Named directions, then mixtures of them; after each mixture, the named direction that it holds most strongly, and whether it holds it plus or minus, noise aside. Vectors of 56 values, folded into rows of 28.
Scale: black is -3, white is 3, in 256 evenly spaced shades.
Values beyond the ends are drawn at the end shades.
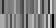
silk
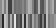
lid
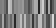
lid, minus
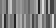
lid, minus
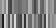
lid, plus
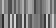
lid, plus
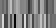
lid, minus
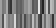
lid, plus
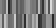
lid, plus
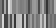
lid, minus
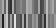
lid, plus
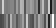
silk, minus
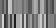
lid, minus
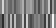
silk, minus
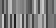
lid, minus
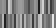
lid, minus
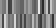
lid, plus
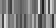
lid, plus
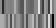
silk, plus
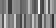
lid, plus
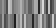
lid, minus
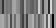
silk, plus
